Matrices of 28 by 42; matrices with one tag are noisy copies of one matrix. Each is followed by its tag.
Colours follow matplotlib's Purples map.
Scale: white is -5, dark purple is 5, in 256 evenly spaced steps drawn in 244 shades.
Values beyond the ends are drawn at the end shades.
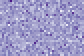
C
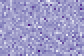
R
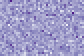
C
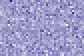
C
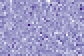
R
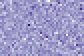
R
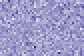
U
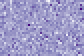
R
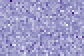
C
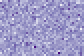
U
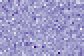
U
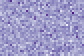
C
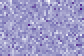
R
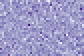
R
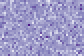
R
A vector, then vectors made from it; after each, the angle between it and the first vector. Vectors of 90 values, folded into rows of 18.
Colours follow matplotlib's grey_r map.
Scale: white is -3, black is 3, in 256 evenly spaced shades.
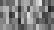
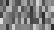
orthogonal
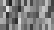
orthogonal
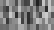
nearly opposite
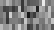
partly opposed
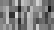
nearly parallel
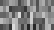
orthogonal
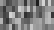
partly opposed
